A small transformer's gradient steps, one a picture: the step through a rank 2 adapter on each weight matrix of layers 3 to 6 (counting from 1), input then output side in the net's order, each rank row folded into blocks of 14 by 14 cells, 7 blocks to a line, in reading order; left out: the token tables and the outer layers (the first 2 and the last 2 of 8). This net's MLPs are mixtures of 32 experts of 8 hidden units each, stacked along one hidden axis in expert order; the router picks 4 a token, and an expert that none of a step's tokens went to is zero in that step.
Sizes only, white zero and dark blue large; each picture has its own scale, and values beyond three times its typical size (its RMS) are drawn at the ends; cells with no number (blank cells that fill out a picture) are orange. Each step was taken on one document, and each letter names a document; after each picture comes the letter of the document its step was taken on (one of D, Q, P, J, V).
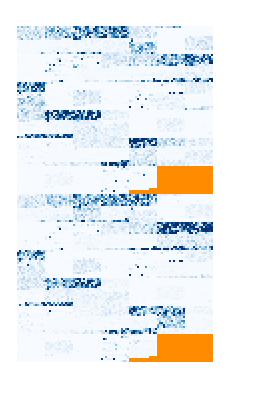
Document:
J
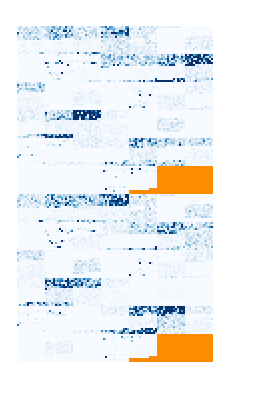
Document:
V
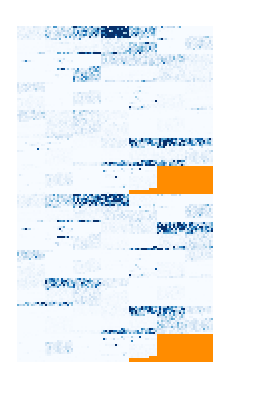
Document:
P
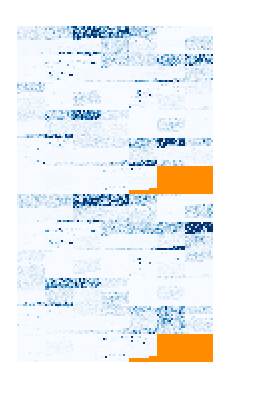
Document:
V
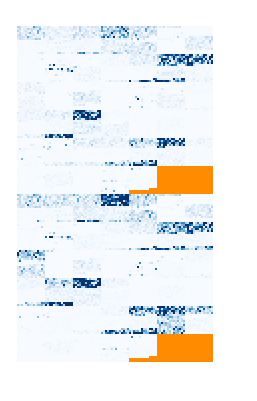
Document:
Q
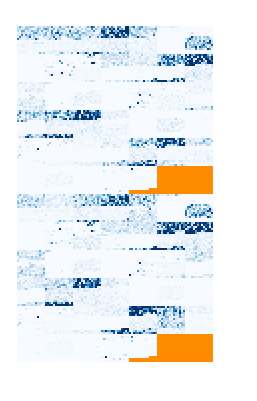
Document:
V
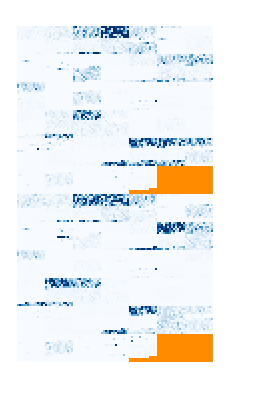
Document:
P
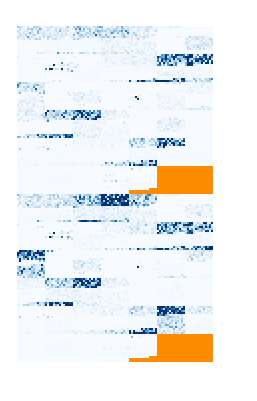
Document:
Q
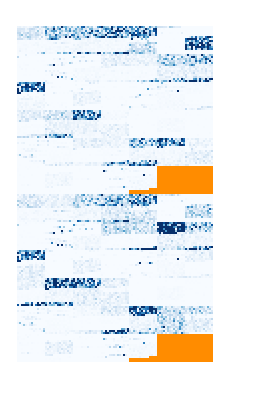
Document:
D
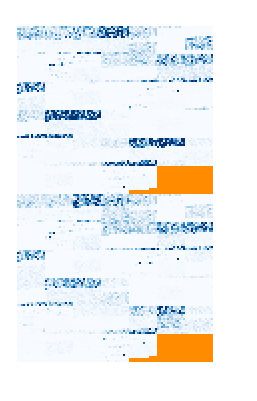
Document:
D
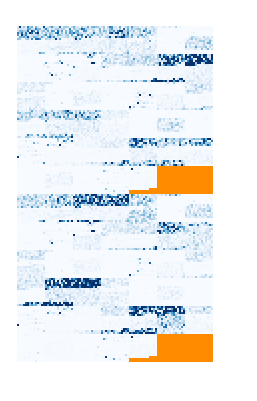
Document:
V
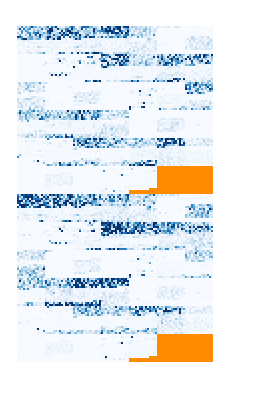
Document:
V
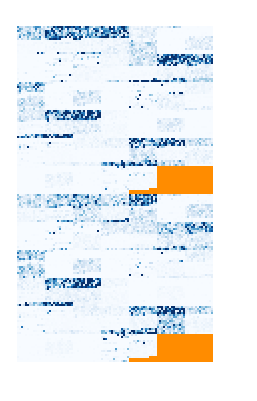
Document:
J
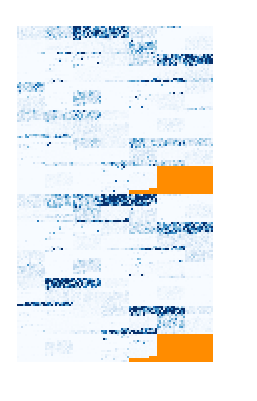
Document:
J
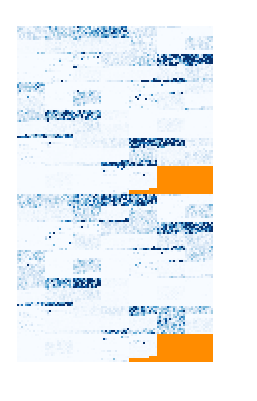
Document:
J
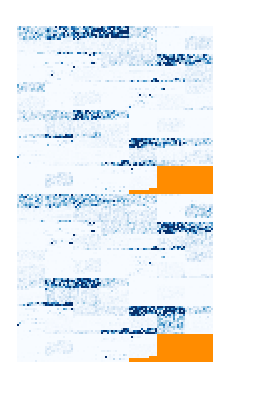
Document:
V
